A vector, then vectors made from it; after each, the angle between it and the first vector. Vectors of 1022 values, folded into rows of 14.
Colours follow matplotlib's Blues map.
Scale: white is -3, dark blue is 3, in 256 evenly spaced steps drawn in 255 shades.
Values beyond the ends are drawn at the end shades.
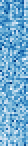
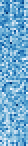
nearly parallel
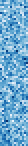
partly opposed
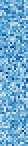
partly aligned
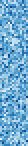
orthogonal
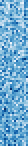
nearly opposite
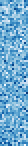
partly opposed
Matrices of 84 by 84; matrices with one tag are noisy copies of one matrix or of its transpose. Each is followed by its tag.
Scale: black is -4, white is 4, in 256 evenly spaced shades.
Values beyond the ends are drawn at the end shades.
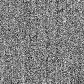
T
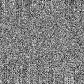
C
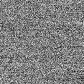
T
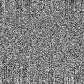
C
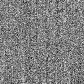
T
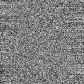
C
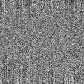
C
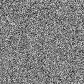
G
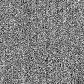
T
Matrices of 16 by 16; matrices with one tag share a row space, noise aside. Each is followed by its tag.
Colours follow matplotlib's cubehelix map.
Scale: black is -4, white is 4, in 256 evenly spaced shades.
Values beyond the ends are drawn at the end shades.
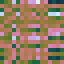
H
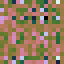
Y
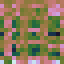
H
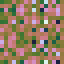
Y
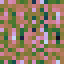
Y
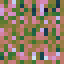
Y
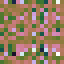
Y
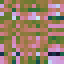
H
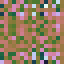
Y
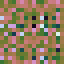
Y
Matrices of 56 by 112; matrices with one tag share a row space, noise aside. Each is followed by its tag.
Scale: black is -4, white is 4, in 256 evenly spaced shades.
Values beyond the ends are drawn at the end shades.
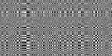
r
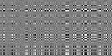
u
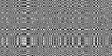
r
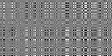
u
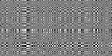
r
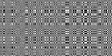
u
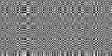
r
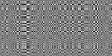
r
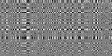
r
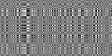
r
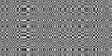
r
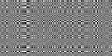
r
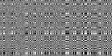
u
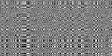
r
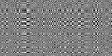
r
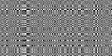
r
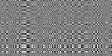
r
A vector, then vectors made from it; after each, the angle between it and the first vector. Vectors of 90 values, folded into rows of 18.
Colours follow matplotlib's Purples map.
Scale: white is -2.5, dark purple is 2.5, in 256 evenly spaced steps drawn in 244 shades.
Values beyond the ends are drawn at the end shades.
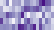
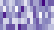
partly aligned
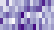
nearly parallel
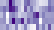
partly opposed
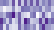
partly aligned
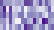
orthogonal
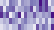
orthogonal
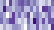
partly opposed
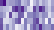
orthogonal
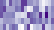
partly opposed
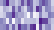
partly aligned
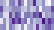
partly opposed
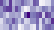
nearly opposite
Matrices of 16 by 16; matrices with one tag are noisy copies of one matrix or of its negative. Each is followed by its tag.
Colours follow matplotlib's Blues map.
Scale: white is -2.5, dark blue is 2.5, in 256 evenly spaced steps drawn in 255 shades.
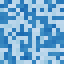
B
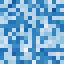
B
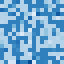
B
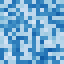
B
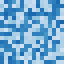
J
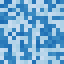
B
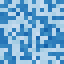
B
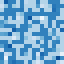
J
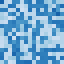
B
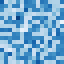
J
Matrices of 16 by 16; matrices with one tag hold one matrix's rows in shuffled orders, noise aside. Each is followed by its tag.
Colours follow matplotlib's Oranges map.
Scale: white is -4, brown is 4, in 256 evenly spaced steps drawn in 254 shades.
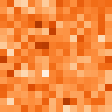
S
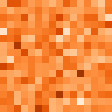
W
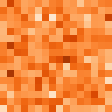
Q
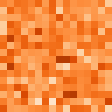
Q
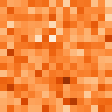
Q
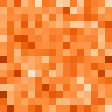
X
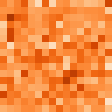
Q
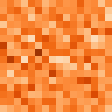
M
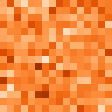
S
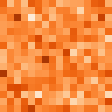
X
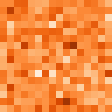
Q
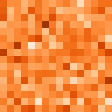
X
